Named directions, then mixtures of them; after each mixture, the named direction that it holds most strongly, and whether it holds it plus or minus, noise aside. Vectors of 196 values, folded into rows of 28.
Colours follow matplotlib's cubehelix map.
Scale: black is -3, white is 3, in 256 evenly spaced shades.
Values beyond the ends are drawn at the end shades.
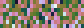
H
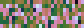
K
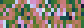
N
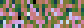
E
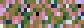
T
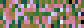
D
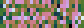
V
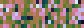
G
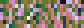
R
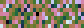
T, plus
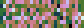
V, plus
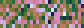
N, plus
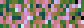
G, minus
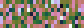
V, minus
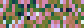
D, minus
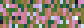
K, plus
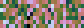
R, minus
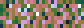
T, minus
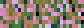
D, plus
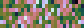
G, minus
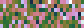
D, minus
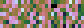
H, minus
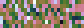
E, minus
